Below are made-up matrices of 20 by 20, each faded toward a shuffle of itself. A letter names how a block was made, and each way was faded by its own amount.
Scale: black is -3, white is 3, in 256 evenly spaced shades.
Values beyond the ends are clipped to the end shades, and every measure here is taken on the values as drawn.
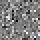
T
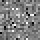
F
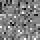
T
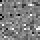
F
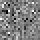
F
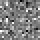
T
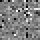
F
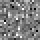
T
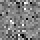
F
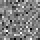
T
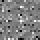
F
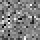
F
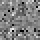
F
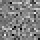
F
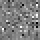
F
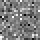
T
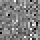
T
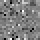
F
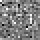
T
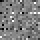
F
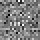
T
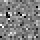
F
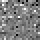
F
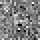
T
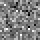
T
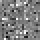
F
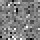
F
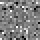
F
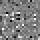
F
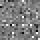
F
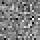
T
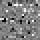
F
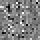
F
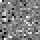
F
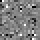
F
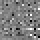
F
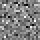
T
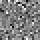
T
